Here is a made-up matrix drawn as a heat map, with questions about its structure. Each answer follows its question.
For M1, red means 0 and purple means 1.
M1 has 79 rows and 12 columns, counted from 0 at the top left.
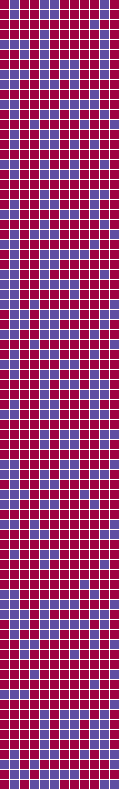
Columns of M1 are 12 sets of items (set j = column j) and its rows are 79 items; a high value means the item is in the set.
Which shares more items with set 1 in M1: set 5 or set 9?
set 5
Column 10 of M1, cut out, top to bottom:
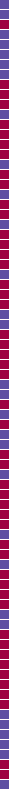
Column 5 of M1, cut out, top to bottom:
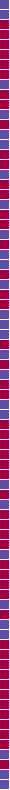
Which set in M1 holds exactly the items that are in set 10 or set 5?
4
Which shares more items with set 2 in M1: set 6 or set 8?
set 6
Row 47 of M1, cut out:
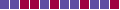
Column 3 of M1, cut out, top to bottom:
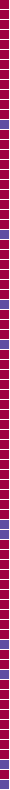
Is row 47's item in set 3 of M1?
no
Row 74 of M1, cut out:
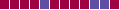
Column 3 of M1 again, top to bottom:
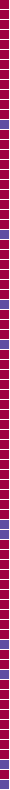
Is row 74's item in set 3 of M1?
no
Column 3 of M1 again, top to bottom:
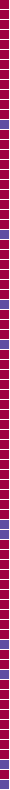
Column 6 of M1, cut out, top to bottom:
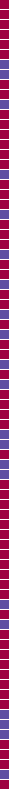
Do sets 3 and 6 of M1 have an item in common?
no
